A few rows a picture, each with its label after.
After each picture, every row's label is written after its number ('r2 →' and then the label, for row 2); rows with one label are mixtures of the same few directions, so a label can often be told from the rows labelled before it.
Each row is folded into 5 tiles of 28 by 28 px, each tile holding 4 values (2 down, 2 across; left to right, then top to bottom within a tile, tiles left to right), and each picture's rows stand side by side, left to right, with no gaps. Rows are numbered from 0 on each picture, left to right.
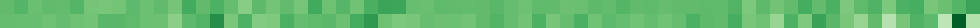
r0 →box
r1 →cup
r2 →box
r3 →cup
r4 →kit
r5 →cup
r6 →cup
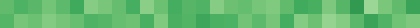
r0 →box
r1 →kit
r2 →box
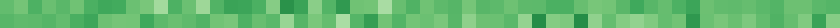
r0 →box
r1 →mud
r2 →mud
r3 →cup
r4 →kit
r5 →cup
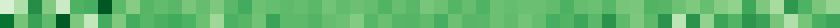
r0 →mud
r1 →cup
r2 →cup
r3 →kit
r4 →cup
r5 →box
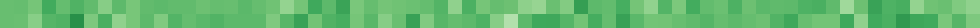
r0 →cup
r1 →kit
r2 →kit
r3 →box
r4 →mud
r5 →box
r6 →kit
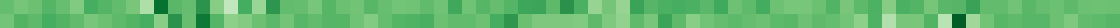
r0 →box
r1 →mud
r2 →box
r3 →box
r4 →kit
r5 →mud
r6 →cup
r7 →box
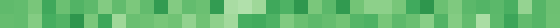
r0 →cup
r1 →box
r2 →mud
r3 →mud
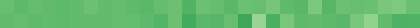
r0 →mud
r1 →cup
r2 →box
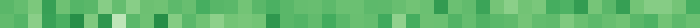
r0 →cup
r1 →kit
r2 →cup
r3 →mud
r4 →mud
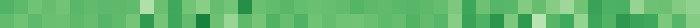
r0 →kit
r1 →mud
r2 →kit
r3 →cup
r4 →kit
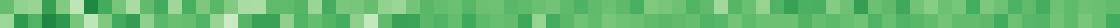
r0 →box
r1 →box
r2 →box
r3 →cup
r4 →box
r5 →mud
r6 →mud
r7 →kit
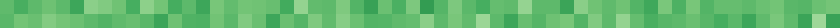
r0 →box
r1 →kit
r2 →mud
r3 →mud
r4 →mud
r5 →cup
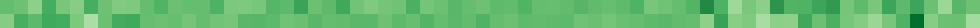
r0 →box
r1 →box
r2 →mud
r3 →mud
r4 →box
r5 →kit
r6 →cup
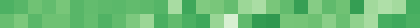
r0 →kit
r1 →box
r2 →box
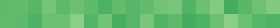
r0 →cup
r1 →box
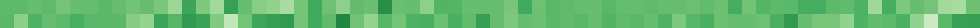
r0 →kit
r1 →box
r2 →mud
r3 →mud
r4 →cup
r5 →box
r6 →box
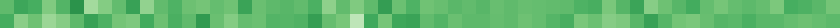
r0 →box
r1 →mud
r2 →cup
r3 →kit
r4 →box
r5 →box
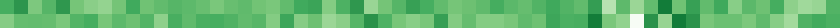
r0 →mud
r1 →kit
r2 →box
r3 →kit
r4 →cup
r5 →box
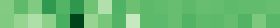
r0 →cup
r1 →cup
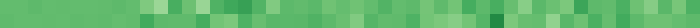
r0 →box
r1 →mud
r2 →cup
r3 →cup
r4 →mud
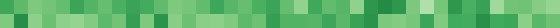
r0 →kit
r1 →kit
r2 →box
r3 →kit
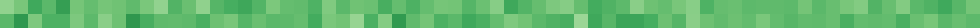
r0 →kit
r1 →mud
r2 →cup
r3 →box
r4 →kit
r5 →mud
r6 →mud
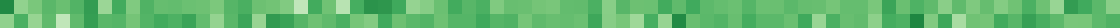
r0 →mud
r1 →cup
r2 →mud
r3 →kit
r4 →cup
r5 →cup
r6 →cup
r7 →box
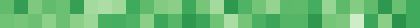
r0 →box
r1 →box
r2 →cup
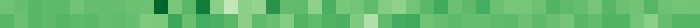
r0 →kit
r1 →mud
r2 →box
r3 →mud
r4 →box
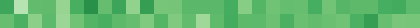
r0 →mud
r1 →mud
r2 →box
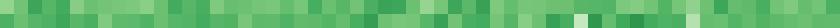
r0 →kit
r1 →kit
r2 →box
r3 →kit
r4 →kit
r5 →mud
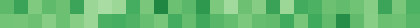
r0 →box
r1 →mud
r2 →mud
